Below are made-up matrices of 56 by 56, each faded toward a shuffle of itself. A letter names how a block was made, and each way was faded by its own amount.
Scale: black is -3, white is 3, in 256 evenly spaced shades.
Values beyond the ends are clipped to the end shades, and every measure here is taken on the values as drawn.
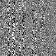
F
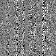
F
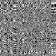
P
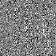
F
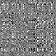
P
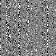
F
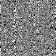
F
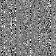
F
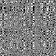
P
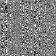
F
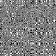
P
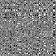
P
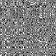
P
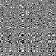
P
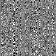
F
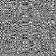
P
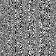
F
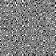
P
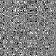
P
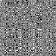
P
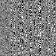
F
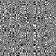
P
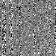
F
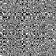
P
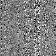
F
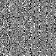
F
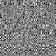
P
